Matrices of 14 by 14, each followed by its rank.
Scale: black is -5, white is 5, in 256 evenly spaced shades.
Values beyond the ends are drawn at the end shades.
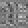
three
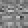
three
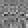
three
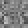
two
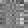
two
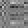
two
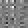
two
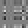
one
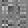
two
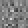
three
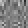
two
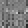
three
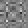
two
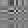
one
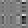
one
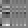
one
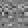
three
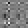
two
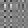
one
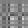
one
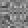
three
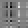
one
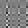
one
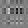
one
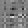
two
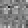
three
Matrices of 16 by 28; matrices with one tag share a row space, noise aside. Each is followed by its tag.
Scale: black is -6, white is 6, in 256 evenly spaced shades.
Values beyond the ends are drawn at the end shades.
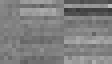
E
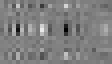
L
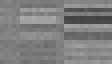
E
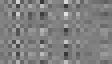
L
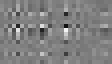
L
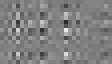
L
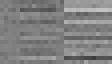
E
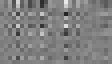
L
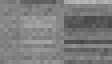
E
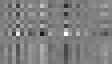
L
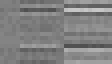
E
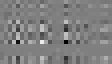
L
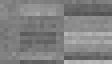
E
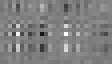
L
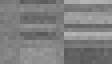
E
